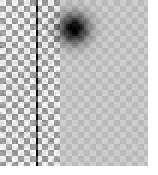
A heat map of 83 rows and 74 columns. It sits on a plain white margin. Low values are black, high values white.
The right part is calmer, past a seam about 40% of the way across. Column 19 differs from the columns beside it. One dip sinks in the top middle. The ninth with the lowest average is the top middle.
